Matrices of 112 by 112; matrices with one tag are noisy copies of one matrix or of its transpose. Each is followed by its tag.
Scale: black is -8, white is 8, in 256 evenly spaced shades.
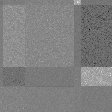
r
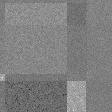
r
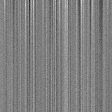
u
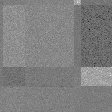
r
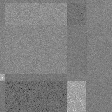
r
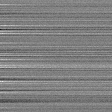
u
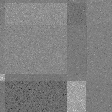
r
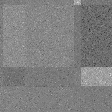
r
